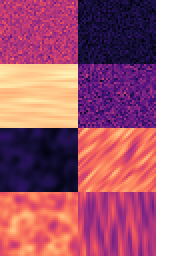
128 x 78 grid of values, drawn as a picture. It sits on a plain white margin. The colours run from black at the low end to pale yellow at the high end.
The table splits into 4 rows of 2 panels. Panel 1,1: middling, fine-grained. Panel 1,2: very low, fine-grained, faint in contrast. Panel 2,1: very high, streaked across, faint in contrast. Panel 2,2: low, fine-grained. Panel 3,1: very low, blotchy, faint in contrast. Panel 3,2: high, slanting up to the right. Panel 4,1: high, blotchy. Panel 4,2: middling, streaked downward.
